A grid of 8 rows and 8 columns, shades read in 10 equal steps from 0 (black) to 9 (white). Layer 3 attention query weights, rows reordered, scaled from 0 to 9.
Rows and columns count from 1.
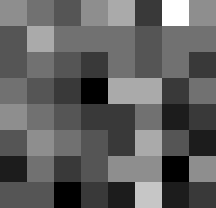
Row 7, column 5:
5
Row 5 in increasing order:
1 2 2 2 3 4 4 5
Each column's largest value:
5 6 4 5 6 7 9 5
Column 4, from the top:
5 4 2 0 2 3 3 2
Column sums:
27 33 21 21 30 36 24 25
